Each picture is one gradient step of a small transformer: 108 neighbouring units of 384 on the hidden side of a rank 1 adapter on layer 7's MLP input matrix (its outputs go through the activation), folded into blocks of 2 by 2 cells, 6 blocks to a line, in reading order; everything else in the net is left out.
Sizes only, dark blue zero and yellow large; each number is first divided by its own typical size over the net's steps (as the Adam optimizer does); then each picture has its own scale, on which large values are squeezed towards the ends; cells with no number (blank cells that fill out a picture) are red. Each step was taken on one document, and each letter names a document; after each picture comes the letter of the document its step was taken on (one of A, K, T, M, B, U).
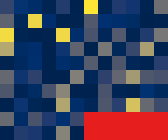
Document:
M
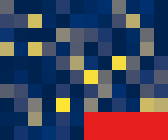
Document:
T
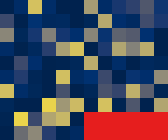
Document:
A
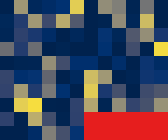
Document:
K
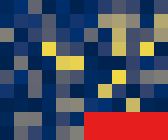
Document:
A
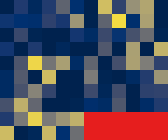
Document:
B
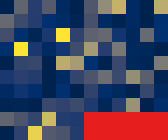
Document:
M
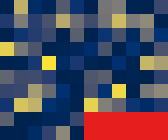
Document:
K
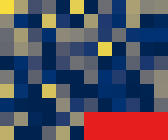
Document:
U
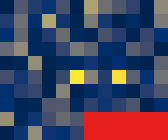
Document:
M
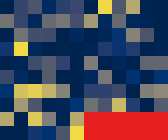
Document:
K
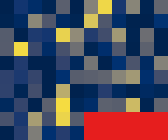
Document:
M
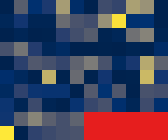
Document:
B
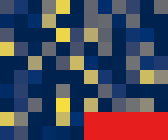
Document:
T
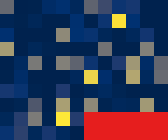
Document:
T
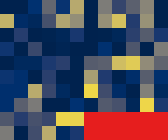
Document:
B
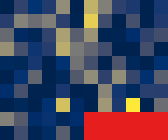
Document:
M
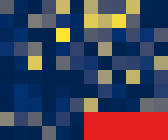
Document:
T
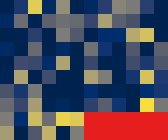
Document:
B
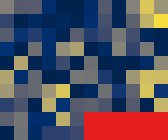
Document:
A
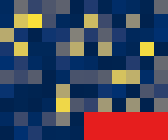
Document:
M
